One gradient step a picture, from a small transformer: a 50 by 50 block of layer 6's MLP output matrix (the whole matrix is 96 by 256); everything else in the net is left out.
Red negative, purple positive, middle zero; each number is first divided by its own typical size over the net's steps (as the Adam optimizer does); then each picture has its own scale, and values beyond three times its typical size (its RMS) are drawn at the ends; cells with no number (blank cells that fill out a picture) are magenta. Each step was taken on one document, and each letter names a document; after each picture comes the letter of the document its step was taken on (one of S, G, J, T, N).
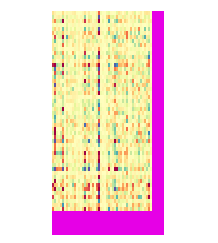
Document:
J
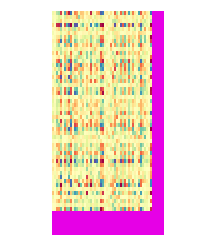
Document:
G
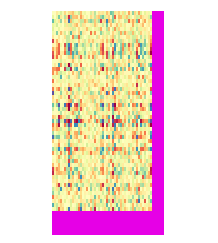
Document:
G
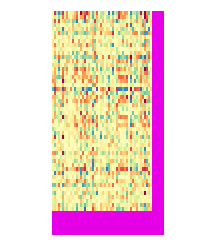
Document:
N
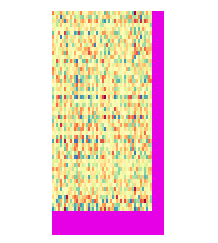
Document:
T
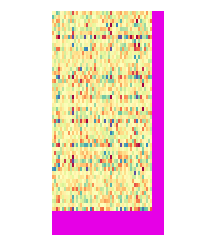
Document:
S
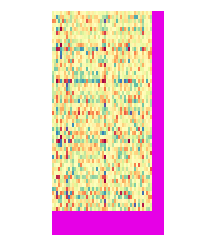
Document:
T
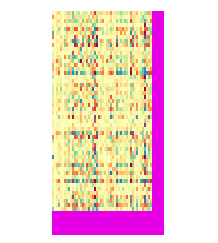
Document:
S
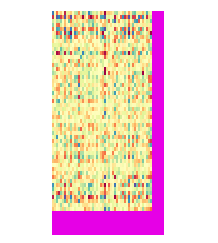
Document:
T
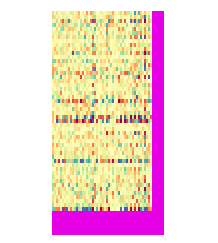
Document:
S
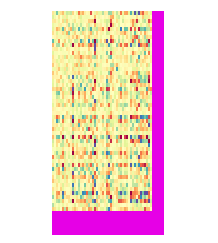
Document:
S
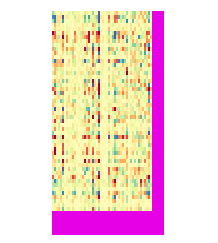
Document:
J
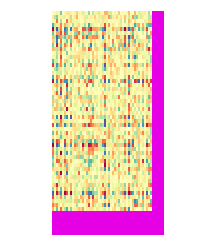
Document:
T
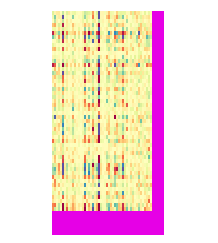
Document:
J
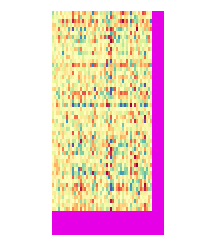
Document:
S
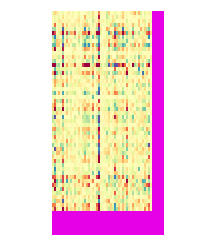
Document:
J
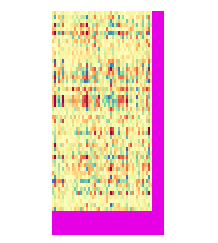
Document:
N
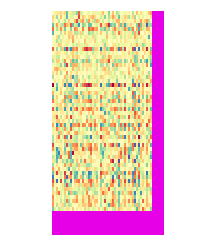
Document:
T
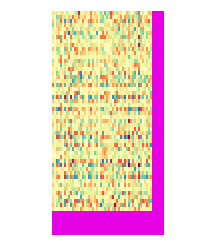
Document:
T
